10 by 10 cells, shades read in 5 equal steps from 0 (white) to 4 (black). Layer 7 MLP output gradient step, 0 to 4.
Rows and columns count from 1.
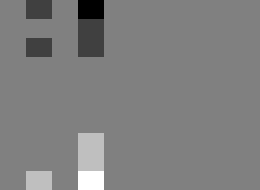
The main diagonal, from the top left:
2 2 2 2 2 2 2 2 2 2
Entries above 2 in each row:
2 1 2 0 0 0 0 0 0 0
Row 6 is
2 2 2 2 2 2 2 2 2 2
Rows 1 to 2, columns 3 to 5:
2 4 2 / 2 3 2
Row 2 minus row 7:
0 0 0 1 0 0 0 0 0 0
